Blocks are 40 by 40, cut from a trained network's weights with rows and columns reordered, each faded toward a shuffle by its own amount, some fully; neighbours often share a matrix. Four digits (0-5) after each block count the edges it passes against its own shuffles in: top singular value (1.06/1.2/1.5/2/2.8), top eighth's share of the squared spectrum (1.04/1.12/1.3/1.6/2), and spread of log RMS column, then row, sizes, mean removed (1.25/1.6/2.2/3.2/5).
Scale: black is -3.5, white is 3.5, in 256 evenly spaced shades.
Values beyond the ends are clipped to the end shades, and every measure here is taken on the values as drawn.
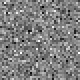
0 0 1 0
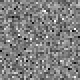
2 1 0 0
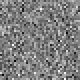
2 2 1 0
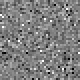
0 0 0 0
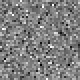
0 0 0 0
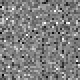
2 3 1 0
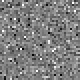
1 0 0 0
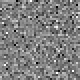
1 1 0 0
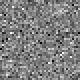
1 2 0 0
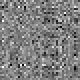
3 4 2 2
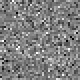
1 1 0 0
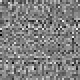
3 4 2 2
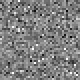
2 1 0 0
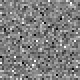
0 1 0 0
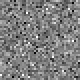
0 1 0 0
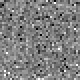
2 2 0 0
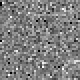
0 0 0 0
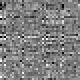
4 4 2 2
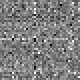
3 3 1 1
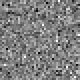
0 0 0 0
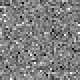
1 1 0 0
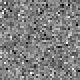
1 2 0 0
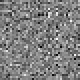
3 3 1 1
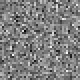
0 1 0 0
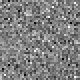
0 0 0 0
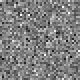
1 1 0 0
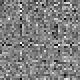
3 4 2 2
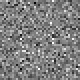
2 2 0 0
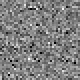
2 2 0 1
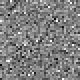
1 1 0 0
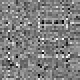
3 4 3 2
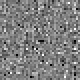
3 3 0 1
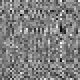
4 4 2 2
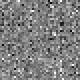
2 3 2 0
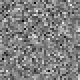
2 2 1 0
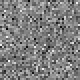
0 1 0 0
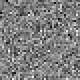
1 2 0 0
